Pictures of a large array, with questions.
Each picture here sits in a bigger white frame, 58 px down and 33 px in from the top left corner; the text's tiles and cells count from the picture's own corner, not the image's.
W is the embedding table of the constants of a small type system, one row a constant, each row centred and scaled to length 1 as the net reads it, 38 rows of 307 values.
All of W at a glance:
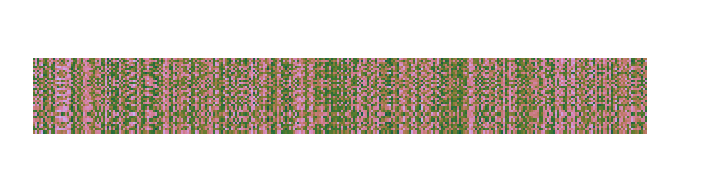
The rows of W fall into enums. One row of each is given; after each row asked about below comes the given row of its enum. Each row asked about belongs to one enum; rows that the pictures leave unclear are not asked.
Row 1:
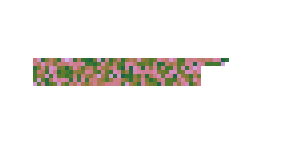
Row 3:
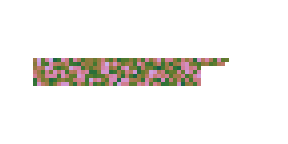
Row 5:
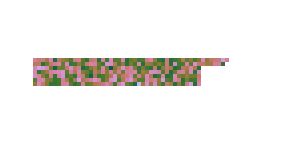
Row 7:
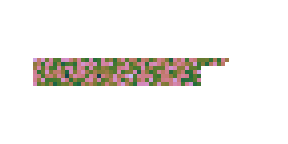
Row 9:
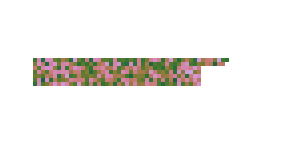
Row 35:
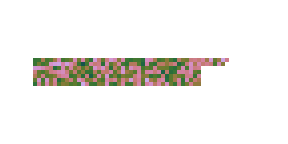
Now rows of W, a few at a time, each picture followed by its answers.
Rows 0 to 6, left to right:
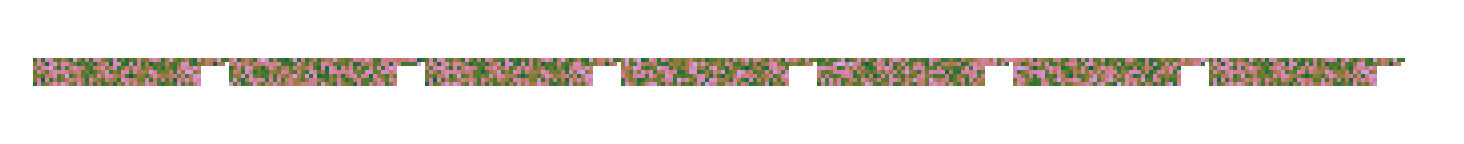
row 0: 9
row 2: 9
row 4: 35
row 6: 9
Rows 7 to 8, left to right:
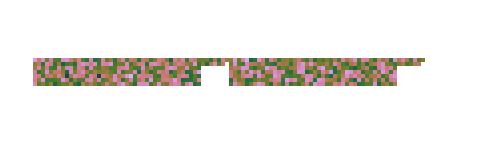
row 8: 3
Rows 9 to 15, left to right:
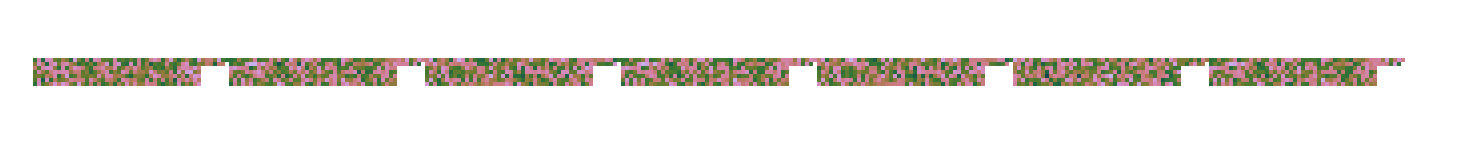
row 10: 35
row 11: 1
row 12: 35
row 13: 1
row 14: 7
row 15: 35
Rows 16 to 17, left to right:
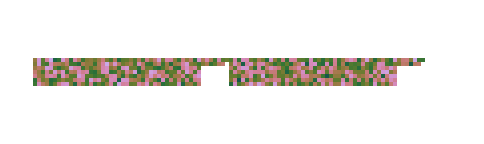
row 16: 3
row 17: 9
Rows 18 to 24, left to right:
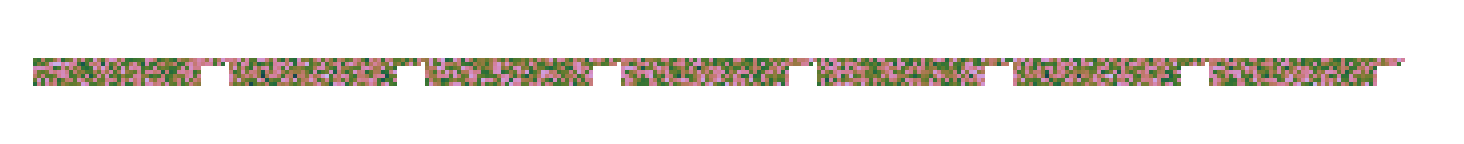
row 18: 35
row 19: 7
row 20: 3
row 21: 5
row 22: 9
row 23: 7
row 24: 5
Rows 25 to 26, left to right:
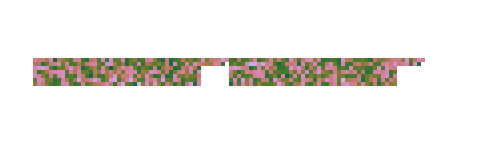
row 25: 5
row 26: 35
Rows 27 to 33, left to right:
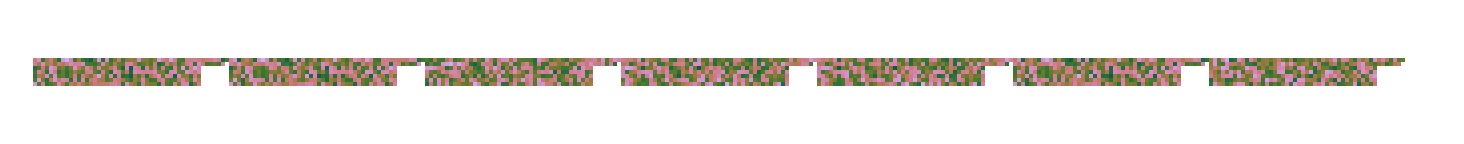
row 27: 1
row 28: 1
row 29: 35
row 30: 5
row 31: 5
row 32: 1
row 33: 3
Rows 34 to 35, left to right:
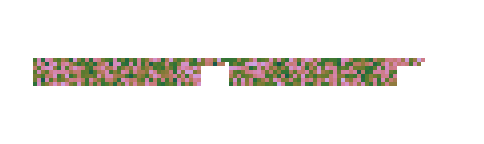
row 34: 9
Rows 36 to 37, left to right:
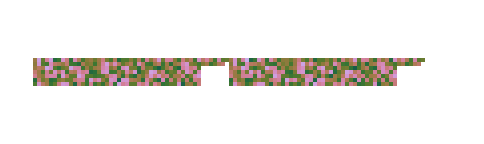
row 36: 3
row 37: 3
